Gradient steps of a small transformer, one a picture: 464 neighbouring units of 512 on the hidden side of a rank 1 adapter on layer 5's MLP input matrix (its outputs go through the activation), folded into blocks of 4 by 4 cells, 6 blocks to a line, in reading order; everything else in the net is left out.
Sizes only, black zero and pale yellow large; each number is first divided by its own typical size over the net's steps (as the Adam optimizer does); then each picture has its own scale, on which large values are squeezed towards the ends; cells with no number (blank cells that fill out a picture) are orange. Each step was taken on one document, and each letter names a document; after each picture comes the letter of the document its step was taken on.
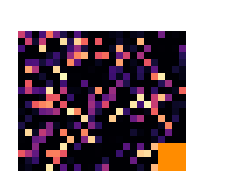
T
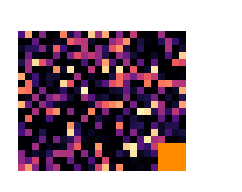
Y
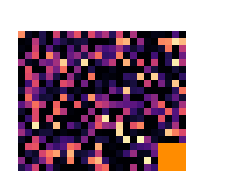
Y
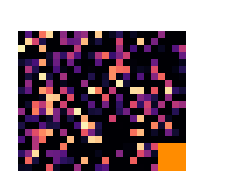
T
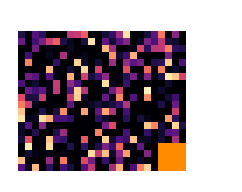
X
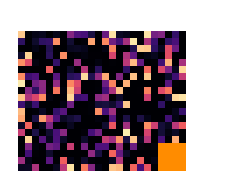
X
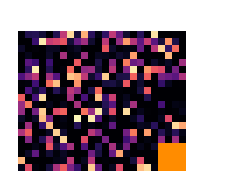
X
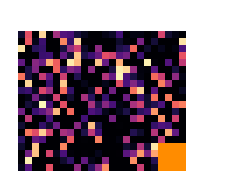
T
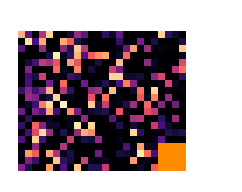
T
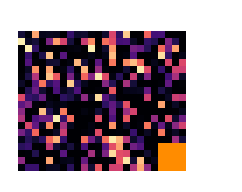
X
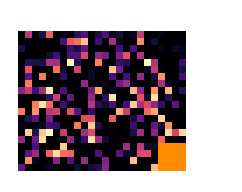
T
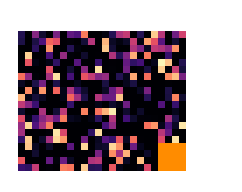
X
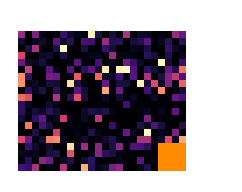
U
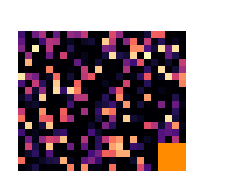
X
